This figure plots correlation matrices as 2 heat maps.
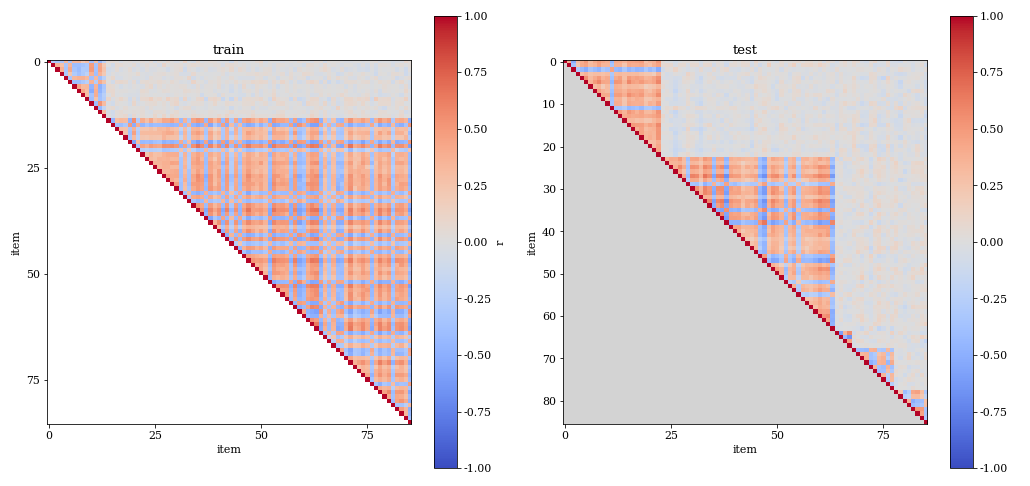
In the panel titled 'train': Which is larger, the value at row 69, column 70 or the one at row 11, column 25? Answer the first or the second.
the second
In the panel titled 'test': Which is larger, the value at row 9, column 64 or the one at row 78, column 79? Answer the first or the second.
the second
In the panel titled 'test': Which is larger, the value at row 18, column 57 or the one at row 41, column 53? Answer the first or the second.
the second
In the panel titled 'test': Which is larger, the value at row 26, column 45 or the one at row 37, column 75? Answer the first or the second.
the first
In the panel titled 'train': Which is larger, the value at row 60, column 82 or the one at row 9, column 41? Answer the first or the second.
the second
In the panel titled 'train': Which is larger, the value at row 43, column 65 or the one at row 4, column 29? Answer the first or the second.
the second
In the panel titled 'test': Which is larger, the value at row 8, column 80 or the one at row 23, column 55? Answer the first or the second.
the first
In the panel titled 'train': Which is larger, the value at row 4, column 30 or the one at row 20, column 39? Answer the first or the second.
the second
